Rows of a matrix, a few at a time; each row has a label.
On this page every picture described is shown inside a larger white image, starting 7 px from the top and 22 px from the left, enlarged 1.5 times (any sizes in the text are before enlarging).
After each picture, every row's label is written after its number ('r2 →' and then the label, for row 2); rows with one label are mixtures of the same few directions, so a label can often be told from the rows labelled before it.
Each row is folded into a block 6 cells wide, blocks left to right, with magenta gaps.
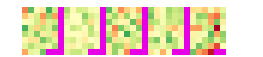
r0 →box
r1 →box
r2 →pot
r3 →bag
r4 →box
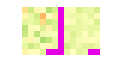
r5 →box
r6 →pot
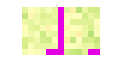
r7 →bag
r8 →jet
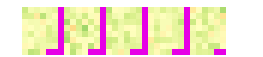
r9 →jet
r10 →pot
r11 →bag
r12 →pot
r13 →pot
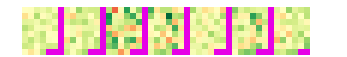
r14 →jet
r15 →jet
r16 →bag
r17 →box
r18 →pot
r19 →box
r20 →jet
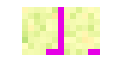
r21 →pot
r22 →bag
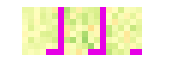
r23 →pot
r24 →bag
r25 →bag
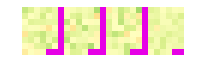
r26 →bag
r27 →pot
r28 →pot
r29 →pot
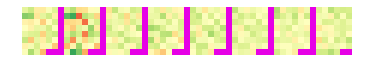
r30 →jet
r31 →jet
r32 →box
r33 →jet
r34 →pot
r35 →pot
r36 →box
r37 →jet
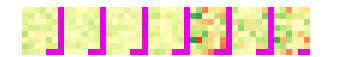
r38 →bag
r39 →pot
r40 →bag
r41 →jet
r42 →jet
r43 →pot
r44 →jet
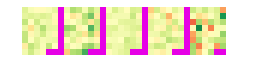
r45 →pot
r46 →box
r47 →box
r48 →box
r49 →pot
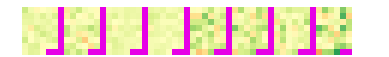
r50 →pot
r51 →bag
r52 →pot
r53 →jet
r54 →jet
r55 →box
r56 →pot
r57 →box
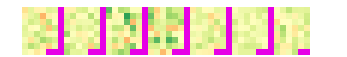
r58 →box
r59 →bag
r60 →box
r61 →bag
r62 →box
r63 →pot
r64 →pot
